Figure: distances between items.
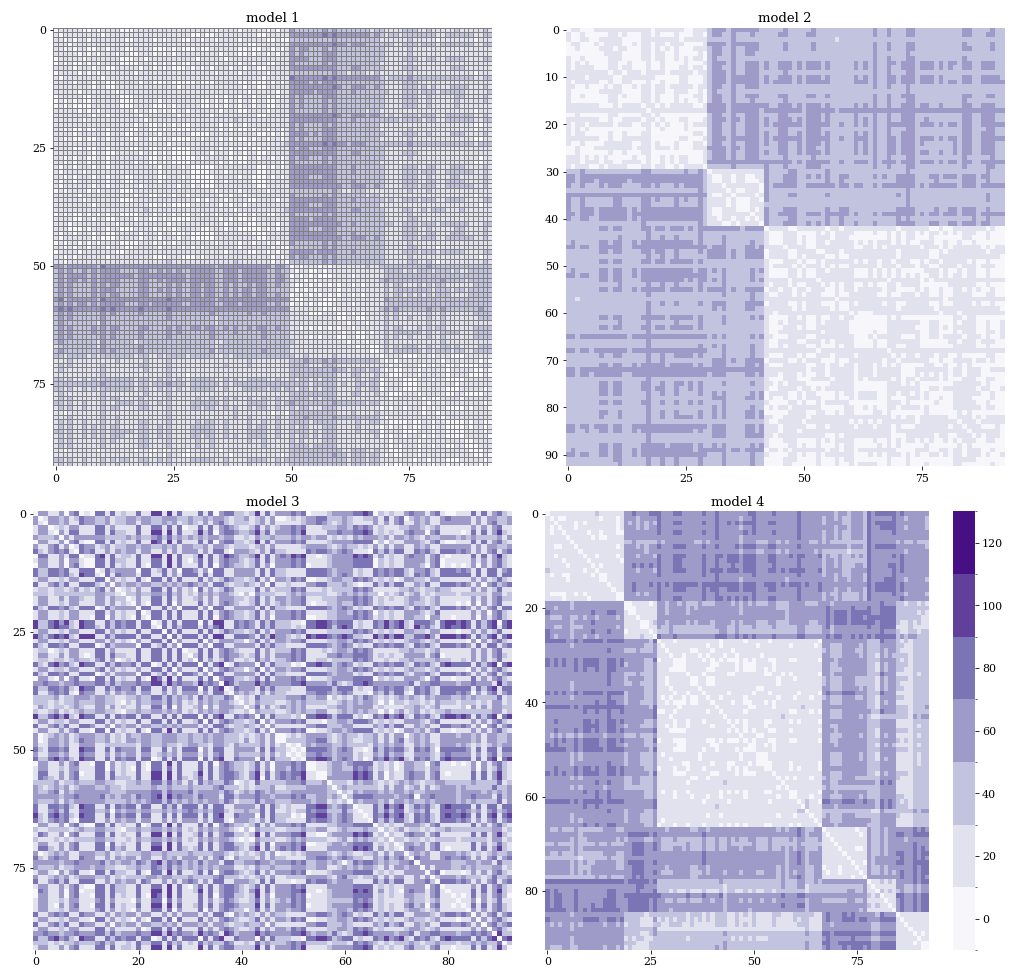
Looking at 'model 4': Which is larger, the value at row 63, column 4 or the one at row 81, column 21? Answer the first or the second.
the second
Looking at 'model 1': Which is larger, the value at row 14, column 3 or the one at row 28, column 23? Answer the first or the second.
the first
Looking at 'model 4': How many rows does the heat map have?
93
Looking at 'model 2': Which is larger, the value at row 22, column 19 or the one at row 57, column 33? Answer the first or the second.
the second
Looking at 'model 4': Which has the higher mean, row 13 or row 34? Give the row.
13
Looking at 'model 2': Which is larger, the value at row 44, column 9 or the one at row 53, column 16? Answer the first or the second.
the second
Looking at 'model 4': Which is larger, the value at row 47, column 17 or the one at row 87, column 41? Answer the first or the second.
the first
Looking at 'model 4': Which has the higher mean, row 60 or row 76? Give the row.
76
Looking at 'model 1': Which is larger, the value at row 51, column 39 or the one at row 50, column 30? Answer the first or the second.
the second
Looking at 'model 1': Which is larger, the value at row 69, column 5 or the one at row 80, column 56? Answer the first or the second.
the first
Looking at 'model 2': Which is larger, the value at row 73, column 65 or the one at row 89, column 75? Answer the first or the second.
the second
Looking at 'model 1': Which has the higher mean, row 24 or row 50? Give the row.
50
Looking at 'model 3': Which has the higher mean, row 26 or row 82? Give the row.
26
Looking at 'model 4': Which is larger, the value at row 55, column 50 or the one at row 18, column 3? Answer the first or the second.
the second
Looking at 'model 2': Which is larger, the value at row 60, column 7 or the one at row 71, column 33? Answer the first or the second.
the second
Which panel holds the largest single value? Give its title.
model 3
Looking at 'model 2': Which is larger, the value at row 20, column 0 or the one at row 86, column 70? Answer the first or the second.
the first
